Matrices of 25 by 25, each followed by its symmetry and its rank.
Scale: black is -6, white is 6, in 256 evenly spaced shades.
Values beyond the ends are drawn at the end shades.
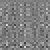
neither, rank three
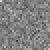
symmetric, full rank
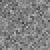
symmetric, full rank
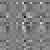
neither, rank two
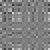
symmetric, rank two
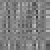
neither, rank two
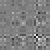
symmetric, rank two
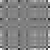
symmetric, rank one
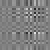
neither, rank one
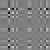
symmetric, rank one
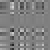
neither, rank one
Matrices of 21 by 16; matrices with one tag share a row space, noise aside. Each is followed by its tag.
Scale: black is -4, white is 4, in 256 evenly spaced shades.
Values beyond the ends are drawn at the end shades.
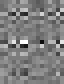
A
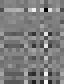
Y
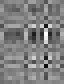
Y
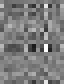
Y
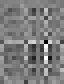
Y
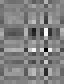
Y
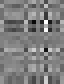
Y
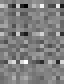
A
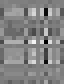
Y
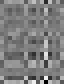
Y
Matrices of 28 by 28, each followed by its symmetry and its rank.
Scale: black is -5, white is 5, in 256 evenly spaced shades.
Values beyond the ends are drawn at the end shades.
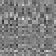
neither, rank three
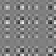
symmetric, rank one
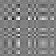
symmetric, rank one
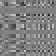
neither, rank two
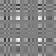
symmetric, rank one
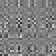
neither, rank three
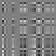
neither, rank one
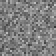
neither, full rank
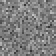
neither, full rank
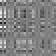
neither, rank two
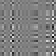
neither, rank one
